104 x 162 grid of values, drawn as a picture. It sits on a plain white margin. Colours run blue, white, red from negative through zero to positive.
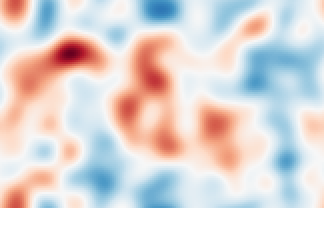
Roughest part: top left. Grain: smooth. Lone odd cells: none.
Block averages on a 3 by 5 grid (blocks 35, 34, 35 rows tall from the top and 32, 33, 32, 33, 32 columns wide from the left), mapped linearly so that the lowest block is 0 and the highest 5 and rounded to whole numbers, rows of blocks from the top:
33210 / 42530 / 30131
